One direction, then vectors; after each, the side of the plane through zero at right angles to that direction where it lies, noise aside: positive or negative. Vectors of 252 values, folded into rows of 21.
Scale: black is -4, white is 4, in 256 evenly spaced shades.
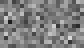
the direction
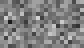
positive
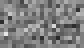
positive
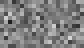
positive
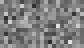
negative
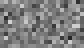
negative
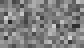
positive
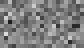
positive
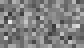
negative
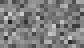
positive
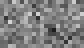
negative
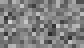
negative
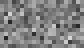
positive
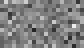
negative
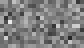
negative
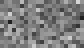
positive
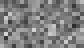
positive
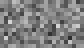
negative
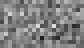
positive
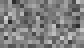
positive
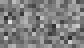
negative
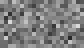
negative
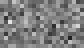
negative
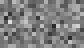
negative
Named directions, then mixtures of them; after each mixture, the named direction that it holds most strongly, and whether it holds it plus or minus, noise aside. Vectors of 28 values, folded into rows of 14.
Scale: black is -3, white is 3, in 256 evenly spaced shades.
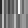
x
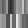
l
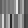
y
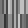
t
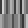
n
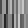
t, plus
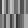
l, minus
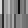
x, minus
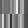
y, plus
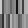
y, minus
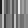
x, plus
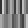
n, plus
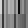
x, minus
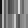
x, plus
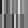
x, plus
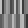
n, minus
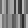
n, plus
